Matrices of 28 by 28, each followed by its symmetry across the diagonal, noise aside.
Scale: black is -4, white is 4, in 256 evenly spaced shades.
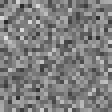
symmetric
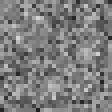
symmetric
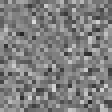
antisymmetric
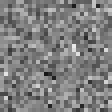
antisymmetric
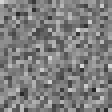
neither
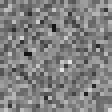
symmetric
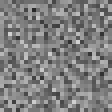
antisymmetric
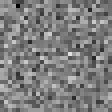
neither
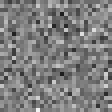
neither
